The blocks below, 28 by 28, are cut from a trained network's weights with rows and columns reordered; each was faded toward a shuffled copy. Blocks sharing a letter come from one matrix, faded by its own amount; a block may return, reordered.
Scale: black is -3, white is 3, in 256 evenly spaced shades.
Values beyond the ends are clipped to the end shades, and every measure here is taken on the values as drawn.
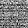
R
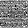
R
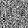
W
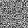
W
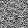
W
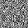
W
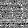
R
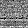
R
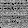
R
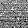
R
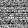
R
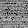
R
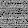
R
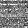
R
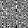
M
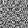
W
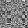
W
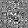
M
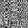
W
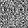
W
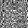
M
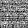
R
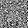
W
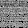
R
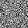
W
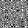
M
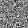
W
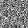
W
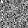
W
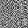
W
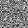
W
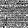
R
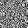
W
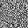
W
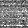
R
